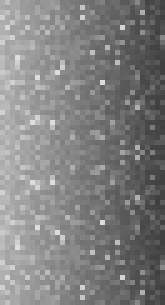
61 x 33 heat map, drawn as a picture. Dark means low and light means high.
Overall the values sit about 50% of the way up the scale. The field climbs toward the left. It is mirror symmetric from top to bottom. No regular stripes run through it.
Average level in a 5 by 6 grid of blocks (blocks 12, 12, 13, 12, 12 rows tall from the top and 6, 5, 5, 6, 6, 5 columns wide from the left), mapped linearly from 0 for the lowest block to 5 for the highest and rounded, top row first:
5 4 3 2 1 0 | 5 4 3 2 1 0 | 5 4 3 2 1 0 | 5 4 3 2 1 0 | 5 4 3 2 1 0
